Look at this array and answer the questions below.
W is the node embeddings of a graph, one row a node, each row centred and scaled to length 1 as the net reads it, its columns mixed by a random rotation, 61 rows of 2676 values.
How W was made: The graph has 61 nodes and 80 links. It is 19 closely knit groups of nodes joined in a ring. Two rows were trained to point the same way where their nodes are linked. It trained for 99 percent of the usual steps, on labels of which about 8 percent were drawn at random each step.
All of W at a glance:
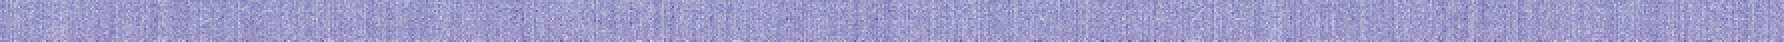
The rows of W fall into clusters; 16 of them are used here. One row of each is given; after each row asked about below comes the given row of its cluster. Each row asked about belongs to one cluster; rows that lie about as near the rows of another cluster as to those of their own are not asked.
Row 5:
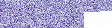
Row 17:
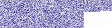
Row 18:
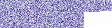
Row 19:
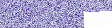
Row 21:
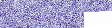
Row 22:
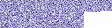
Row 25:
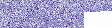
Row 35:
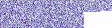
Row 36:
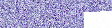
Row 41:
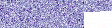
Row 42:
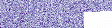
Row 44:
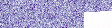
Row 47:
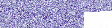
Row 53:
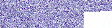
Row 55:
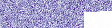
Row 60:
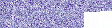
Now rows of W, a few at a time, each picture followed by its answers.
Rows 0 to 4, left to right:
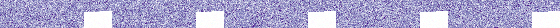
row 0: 21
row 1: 18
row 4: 60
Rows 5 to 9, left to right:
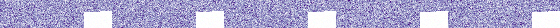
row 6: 19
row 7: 17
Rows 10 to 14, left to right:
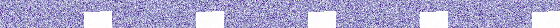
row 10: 41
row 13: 42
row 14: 5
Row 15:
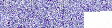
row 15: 25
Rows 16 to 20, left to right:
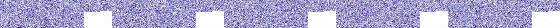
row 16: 25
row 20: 53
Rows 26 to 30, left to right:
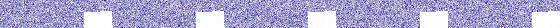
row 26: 35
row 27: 55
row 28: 19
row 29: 55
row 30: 36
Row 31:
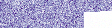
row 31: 44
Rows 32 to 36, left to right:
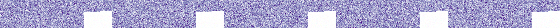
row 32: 47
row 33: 21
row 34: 5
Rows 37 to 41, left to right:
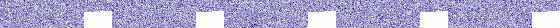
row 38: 60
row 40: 36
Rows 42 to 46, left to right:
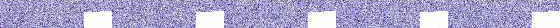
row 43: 17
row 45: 42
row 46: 53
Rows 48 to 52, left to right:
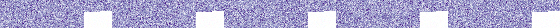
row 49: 36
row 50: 41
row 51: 44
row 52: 18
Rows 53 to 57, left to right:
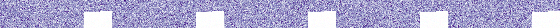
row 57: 22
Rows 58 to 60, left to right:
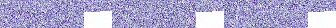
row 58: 47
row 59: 35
